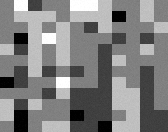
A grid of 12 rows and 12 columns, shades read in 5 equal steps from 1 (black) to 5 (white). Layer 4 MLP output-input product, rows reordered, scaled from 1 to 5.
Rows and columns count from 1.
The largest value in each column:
4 5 4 5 5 5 5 4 4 4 4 4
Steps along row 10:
down up down same down same same up same down up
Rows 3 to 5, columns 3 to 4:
4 3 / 4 5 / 4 3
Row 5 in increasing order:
2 2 3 3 3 3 3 3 4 4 4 4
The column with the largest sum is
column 5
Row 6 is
3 3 4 3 4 3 3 2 4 3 3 3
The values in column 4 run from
2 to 5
